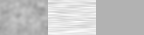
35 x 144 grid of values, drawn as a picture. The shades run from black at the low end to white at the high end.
The table splits into one row of 3 panels. Panel 1,1: high, blotchy, faint in contrast. Panel 1,2: very high, streaked across, faint in contrast. Panel 1,3: high, flat.
